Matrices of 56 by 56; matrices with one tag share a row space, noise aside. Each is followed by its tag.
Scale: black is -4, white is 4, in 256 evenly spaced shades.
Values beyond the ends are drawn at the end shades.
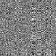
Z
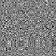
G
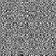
G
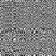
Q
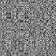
G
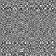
G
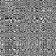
Q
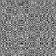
G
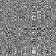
Z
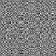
G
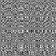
G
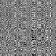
Z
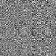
Z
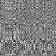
Q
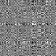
Z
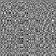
G
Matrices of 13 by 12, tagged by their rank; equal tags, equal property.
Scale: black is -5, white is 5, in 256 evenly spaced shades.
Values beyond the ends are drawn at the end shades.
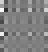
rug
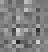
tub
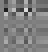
rug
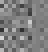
tub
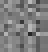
tub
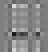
rug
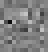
tub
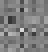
tub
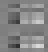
rug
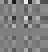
rug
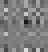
tub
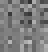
tub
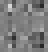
tub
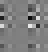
rug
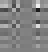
rug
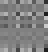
rug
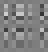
rug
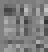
tub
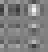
rug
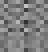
tub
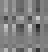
rug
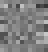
tub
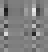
rug
